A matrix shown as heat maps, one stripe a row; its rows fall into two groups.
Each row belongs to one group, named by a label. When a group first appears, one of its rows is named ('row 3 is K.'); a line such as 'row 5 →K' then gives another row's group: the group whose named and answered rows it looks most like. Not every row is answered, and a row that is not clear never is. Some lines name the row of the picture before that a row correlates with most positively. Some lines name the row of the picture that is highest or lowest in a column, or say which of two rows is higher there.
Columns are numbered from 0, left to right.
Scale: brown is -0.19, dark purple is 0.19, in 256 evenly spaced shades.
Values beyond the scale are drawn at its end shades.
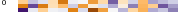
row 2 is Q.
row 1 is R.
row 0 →R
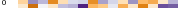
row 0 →R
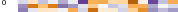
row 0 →Q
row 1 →Q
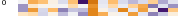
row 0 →Q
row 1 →Q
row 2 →Q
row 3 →Q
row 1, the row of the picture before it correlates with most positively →2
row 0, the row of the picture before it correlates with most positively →2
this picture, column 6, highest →0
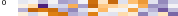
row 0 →Q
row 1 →Q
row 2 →Q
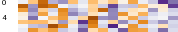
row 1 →R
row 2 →R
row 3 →R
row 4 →R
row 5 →Q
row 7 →Q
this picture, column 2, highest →6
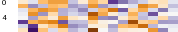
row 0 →R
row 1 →R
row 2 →Q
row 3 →Q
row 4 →R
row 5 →Q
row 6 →R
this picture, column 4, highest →5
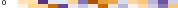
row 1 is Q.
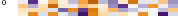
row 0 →R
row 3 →Q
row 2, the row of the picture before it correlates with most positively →0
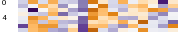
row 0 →Q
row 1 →Q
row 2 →R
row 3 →Q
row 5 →Q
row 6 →Q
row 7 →Q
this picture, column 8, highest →7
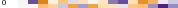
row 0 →R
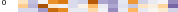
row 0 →R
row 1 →R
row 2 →R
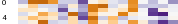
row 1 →Q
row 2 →Q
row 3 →Q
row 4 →Q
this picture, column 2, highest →1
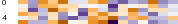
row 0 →R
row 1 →R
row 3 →Q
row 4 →Q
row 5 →R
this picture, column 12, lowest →4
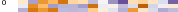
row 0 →R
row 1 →Q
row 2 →Q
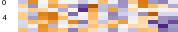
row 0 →Q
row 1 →R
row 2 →Q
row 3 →R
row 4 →R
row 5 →Q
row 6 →Q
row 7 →R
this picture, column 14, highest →6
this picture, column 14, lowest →1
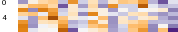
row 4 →R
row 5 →R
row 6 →R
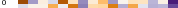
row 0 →R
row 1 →Q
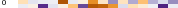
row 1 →Q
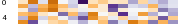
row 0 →Q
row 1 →R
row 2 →R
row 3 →Q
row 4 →Q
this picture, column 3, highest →3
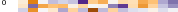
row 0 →Q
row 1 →R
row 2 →Q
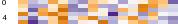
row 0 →R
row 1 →R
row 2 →R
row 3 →R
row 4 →R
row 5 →R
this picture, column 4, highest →0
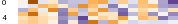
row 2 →Q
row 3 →Q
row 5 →Q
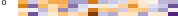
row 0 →R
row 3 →R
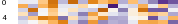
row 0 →Q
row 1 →R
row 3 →R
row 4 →Q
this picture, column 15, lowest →4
